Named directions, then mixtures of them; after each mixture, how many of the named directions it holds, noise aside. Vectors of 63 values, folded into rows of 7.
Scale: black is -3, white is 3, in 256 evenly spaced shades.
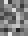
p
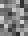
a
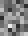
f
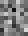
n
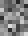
one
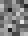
two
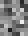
two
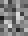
three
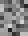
two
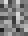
two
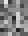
two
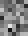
one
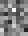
one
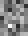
one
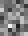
one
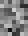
three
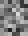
three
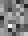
one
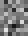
three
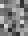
one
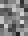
one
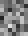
one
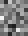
three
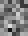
three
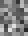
two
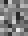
three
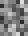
one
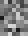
two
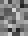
three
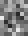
three
